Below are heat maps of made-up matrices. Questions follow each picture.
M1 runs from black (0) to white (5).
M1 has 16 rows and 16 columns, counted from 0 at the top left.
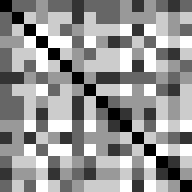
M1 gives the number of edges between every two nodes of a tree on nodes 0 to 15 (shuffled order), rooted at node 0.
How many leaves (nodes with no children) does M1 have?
11
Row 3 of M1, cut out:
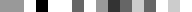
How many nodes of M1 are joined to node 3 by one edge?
1
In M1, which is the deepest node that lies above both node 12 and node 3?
9
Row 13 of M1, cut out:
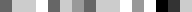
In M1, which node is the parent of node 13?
14
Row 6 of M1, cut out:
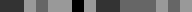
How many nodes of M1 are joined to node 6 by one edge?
4
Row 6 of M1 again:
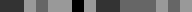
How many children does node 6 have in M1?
3
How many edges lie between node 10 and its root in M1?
3
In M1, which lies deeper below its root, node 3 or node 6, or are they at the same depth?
node 3
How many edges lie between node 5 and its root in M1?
2
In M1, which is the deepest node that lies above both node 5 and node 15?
11
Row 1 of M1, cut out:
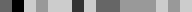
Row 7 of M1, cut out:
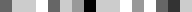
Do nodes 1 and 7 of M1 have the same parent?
no
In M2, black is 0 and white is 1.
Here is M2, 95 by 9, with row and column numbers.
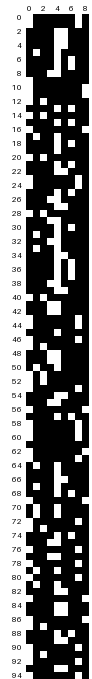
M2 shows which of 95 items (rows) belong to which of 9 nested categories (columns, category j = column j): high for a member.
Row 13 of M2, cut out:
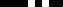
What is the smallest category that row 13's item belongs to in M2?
6
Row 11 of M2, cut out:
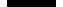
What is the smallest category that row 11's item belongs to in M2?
8
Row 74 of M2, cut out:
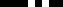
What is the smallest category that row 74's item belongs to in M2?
6
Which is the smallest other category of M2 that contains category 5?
4
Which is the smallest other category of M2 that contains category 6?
4
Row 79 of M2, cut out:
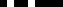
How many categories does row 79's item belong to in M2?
2
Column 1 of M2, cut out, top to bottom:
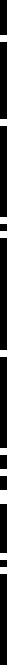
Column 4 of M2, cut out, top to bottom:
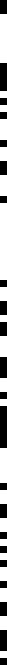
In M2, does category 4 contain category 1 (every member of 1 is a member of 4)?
yes
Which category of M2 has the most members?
4
